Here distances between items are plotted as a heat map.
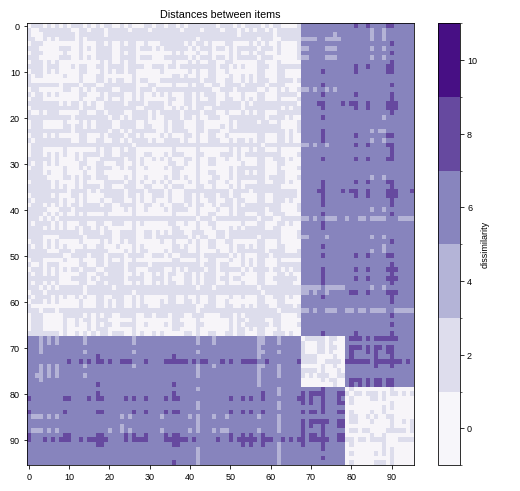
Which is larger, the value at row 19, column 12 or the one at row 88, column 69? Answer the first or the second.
the second
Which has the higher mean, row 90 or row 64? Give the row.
90
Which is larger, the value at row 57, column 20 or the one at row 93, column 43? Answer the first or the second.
the second
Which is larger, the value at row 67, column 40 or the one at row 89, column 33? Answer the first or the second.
the second
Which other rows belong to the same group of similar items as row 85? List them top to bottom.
79, 80, 81, 82, 83, 84, 86, 87, 88, 89, 90, 91, 92, 93, 94, 95
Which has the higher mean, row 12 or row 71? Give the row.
71
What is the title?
Distances between items
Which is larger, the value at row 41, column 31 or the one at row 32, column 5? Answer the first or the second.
the second
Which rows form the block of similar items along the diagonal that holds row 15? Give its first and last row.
0 to 67
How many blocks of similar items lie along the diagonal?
3
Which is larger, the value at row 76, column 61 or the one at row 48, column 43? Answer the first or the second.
the first
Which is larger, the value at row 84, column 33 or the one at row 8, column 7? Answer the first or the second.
the first
